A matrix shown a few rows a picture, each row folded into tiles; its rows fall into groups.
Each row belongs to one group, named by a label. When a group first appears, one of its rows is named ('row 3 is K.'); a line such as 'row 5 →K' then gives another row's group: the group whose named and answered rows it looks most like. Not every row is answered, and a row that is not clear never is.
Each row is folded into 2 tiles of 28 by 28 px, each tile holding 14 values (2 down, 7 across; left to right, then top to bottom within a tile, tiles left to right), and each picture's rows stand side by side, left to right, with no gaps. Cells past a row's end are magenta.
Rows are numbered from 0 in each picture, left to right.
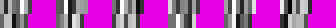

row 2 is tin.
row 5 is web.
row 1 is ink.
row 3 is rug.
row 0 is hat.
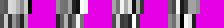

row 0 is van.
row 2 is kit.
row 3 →ink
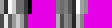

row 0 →tin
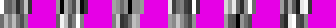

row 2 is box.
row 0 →rug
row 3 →rug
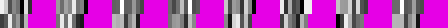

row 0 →rug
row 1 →van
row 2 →ink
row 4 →web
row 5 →kit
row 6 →web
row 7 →ink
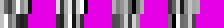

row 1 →web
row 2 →kit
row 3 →ink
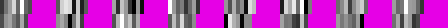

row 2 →rug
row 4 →kit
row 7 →van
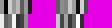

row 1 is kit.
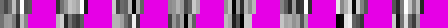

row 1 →van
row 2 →kit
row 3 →kit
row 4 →box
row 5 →rug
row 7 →van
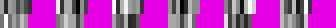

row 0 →tin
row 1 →rug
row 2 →van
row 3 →ink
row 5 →rug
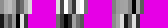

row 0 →kit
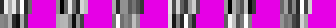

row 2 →tin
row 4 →tin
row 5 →box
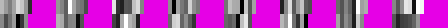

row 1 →van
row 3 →hat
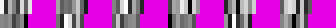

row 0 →hat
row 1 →web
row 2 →tin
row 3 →kit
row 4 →ink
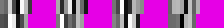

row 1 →tin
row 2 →ink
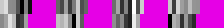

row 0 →rug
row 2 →box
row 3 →hat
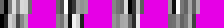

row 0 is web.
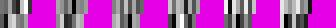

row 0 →web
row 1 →box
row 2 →box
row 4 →hat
